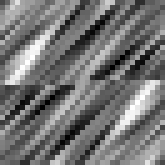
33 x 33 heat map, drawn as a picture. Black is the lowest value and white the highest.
Slope: none. Symmetry: a half turn. Histogram: bell-shaped. Grain: diagonal, up to the right. Seam: none.
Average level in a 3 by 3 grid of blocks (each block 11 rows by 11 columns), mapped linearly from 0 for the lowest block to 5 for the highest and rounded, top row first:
500 / 222 / 005
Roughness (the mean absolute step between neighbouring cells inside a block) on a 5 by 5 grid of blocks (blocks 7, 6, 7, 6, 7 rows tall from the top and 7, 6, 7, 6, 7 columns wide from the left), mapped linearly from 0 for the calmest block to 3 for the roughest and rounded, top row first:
01120
11113
11111
31111
02110
